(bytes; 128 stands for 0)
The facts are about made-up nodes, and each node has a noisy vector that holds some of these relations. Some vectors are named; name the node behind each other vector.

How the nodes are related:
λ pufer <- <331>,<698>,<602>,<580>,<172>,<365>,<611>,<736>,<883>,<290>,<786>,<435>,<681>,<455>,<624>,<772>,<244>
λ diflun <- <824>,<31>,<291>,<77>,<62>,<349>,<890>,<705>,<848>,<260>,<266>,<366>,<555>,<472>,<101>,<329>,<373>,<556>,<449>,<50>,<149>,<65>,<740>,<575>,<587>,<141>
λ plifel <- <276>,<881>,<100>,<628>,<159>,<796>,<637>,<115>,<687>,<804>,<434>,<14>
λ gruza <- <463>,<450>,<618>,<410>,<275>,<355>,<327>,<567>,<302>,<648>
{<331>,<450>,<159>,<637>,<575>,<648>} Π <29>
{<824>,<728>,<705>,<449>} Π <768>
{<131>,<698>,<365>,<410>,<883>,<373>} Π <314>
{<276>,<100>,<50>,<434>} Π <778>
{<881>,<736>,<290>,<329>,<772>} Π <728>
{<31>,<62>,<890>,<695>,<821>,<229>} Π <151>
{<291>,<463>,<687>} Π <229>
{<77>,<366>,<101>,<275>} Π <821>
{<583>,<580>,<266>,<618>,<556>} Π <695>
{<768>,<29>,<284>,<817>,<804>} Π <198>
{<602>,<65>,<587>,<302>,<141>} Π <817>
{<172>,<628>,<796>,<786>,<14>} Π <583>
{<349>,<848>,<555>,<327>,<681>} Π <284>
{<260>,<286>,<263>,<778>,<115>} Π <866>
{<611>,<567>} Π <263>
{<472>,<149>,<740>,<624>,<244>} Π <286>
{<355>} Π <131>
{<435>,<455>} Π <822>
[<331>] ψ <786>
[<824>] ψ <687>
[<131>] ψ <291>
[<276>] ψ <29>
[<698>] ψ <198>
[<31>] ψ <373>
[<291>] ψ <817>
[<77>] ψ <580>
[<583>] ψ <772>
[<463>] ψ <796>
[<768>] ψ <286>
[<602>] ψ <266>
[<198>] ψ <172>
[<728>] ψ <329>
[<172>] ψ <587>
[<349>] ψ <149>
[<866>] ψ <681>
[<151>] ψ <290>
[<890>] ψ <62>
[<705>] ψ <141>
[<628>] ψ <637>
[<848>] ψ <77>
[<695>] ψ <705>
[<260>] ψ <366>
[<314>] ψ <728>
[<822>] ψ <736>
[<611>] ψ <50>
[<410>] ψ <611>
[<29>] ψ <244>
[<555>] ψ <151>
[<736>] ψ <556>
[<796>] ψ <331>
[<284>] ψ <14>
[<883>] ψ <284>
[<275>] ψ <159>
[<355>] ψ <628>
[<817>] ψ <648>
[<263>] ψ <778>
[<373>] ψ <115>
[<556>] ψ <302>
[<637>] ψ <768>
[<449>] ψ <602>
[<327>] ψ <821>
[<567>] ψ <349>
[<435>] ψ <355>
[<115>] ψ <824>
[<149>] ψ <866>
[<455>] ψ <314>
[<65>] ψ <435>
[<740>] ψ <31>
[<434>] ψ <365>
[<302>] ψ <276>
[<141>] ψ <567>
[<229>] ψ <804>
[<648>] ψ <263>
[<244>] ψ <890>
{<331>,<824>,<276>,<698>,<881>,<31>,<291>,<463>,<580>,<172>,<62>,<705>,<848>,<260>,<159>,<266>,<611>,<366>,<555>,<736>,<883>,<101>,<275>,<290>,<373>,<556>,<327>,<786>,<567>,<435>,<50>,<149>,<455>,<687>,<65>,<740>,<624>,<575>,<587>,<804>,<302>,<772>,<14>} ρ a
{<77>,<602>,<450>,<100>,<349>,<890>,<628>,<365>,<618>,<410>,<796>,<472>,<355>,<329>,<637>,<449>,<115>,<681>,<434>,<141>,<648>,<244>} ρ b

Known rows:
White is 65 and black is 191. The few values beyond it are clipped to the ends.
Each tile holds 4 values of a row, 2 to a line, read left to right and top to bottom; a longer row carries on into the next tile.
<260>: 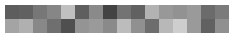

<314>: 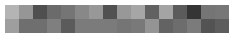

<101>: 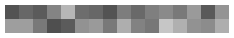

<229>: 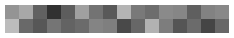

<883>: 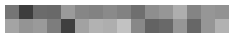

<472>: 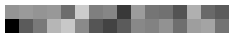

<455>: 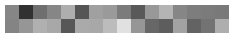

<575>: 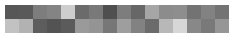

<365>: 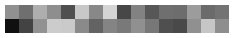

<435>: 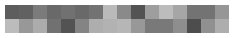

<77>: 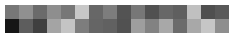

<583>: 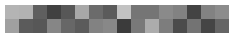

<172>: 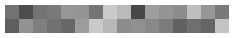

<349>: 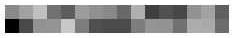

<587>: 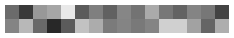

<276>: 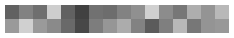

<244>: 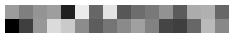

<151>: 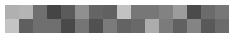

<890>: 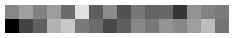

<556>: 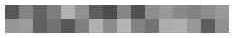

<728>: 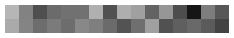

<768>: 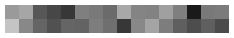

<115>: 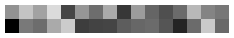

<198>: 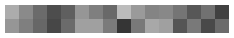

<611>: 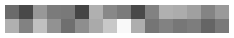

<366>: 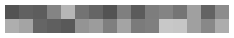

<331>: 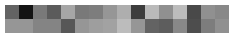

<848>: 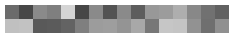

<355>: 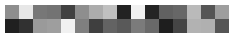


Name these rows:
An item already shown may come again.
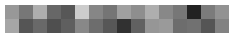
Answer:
<817>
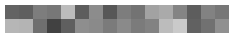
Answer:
<65>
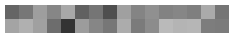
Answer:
<149>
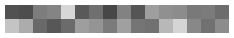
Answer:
<575>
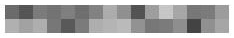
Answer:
<435>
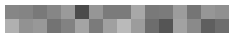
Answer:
<302>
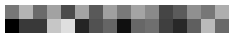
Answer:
<796>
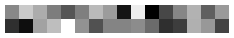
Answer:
<410>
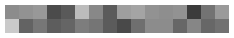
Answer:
<131>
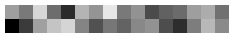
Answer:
<681>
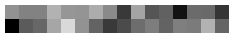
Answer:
<329>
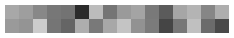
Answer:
<567>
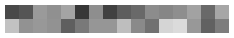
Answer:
<50>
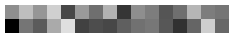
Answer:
<115>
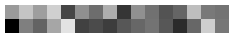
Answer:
<115>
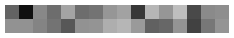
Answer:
<331>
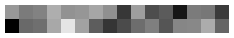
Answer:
<329>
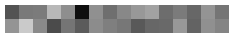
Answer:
<881>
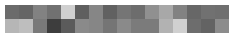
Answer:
<65>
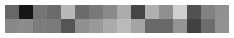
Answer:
<331>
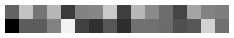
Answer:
<637>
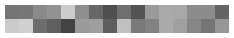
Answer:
<740>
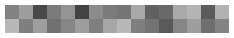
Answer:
<275>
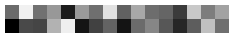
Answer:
<628>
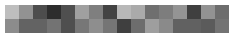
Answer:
<284>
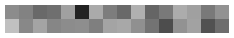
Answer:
<327>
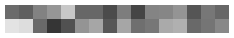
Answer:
<824>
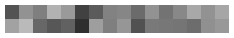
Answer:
<687>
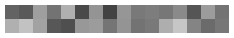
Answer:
<705>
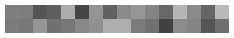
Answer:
<463>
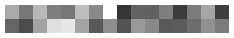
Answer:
<602>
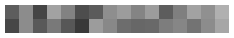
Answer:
<14>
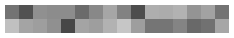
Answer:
<624>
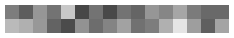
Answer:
<555>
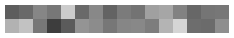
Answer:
<65>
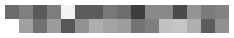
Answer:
<266>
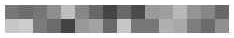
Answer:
<740>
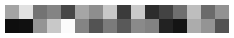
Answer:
<618>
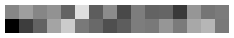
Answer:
<890>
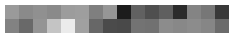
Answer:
<449>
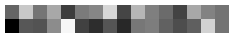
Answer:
<637>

